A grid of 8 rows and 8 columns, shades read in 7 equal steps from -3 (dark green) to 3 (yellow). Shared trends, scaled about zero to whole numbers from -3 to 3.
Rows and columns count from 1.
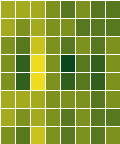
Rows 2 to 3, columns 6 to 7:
-1 -1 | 0 -1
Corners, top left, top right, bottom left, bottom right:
1 -1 0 0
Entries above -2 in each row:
8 8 8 5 5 8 8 8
